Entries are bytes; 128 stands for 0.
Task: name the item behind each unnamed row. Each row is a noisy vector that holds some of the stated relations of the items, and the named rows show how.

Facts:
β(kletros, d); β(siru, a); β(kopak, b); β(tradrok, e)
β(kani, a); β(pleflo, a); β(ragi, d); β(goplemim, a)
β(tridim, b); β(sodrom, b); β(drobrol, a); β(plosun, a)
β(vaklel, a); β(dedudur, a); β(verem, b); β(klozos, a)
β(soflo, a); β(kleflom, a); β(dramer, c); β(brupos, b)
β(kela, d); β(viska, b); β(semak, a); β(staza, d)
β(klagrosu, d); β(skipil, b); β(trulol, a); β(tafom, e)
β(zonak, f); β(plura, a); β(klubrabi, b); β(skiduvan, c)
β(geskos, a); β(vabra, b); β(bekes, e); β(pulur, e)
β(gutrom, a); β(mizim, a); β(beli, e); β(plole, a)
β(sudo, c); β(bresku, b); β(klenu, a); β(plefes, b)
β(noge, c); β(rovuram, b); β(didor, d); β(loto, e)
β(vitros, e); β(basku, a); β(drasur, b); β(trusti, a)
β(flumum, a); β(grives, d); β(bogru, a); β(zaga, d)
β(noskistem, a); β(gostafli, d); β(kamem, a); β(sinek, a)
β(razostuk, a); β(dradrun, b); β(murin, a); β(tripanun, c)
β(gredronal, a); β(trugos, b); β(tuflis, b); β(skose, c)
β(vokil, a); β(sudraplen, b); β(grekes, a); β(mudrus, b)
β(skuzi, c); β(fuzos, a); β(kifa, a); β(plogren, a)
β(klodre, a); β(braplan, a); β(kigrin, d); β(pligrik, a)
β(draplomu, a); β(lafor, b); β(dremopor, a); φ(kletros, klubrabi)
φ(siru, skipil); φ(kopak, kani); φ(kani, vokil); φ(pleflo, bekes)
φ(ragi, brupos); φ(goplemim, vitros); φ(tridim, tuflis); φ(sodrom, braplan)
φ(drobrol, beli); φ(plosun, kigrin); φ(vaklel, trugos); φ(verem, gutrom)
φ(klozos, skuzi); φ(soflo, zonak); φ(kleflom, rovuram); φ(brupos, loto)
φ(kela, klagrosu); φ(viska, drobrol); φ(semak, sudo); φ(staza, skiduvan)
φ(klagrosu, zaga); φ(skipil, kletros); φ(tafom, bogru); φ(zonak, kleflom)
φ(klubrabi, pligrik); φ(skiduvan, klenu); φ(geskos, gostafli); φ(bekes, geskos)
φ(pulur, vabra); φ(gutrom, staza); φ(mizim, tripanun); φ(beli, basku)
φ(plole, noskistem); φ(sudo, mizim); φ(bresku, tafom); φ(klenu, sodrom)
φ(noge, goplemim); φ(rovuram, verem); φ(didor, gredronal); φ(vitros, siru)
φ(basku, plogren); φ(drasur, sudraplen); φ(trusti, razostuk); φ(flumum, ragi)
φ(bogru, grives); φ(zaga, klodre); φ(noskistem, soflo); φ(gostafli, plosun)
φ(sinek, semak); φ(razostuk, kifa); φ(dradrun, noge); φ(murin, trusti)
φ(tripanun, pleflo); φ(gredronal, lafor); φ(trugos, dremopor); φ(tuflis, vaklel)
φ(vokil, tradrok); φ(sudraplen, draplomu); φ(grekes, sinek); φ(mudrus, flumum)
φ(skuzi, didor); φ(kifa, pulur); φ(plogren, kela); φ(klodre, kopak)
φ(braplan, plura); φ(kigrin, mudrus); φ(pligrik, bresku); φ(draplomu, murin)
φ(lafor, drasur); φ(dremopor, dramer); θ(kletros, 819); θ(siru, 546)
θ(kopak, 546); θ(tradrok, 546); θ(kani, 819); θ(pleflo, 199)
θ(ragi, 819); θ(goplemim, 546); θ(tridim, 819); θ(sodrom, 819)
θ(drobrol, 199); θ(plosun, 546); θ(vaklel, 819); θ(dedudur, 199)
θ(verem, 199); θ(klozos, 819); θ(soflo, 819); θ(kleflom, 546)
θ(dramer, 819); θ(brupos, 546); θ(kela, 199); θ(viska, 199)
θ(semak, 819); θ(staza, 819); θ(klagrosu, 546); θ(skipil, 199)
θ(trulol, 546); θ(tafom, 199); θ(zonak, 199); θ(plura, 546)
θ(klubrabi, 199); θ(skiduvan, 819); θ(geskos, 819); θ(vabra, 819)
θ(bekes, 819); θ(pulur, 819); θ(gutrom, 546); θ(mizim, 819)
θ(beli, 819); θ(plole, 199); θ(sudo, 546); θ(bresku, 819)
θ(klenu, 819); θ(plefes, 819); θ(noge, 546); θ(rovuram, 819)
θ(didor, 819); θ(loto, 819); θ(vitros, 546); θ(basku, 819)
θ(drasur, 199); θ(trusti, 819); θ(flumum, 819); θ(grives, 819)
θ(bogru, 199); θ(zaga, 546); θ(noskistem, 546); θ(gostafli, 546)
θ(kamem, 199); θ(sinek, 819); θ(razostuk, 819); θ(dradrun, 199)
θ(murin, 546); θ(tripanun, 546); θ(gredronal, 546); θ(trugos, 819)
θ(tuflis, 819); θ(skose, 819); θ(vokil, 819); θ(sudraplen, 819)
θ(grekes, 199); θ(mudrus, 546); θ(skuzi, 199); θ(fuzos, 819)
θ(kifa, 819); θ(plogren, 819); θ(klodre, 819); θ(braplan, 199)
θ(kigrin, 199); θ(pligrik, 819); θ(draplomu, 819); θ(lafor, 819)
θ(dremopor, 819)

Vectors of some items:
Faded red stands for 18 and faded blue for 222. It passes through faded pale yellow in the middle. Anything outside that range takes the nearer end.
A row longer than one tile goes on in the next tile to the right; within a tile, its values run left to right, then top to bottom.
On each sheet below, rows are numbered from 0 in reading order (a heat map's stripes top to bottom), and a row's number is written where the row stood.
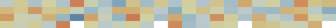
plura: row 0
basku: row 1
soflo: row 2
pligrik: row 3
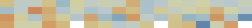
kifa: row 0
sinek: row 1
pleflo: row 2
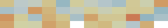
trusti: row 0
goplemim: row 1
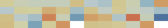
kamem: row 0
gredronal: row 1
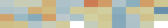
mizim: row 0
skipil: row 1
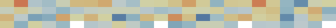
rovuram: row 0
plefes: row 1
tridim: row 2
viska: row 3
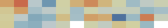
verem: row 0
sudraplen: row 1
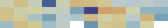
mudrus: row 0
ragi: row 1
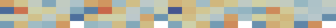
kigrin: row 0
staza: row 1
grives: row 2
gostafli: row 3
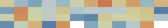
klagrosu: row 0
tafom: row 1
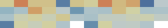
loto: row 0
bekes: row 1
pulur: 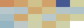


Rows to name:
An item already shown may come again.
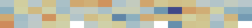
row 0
soflo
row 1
bresku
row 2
ragi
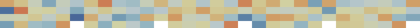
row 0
kigrin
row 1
rovuram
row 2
plura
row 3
vitros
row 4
trulol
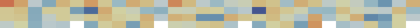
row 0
dradrun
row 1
kletros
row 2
vabra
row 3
grives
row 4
kopak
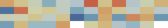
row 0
kigrin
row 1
skuzi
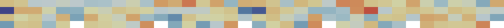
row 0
ragi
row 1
trulol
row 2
tafom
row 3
grives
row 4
skiduvan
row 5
murin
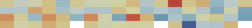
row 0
draplomu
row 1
klozos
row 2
zonak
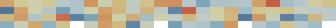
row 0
didor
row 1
noge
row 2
kela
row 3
sodrom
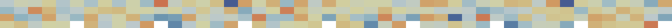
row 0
geskos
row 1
gutrom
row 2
tradrok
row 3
klenu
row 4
grekes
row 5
lafor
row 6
beli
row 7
murin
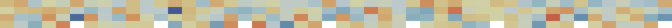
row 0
braplan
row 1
fuzos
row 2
grives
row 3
plole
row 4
flumum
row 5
skose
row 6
drobrol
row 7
plosun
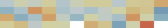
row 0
geskos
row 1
bogru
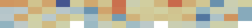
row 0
pulur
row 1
dramer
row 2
drasur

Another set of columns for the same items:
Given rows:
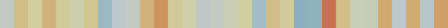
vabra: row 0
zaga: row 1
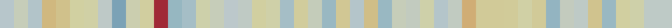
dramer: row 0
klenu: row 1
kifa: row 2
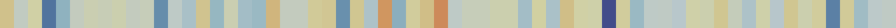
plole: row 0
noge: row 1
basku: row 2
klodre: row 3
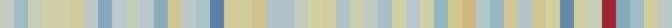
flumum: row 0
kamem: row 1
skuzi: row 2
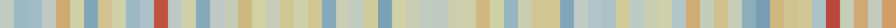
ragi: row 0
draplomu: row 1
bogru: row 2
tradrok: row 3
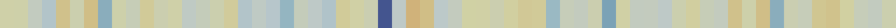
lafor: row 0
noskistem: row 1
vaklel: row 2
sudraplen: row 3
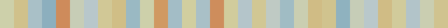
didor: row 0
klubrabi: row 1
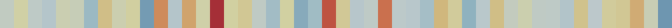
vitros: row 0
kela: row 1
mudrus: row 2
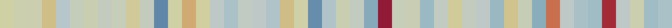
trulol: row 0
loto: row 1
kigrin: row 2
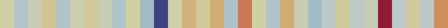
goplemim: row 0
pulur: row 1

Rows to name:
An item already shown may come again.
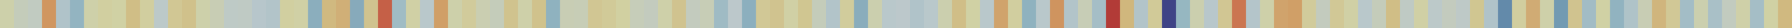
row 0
kopak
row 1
staza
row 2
sudraplen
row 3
viska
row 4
kletros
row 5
zonak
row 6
plosun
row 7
dradrun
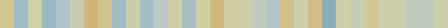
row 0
dradrun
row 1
lafor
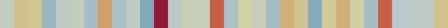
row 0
tafom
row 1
bekes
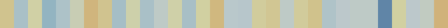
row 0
dradrun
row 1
pligrik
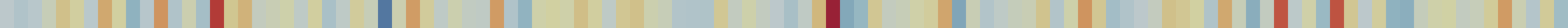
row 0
kletros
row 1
gredronal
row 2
kopak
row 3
skiduvan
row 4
plura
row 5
grives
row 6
verem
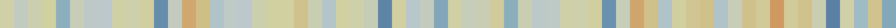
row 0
gutrom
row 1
geskos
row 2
gutrom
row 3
grekes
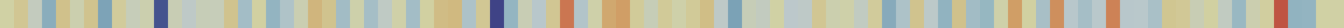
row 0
klozos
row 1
dradrun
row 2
zonak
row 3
braplan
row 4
beli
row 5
skose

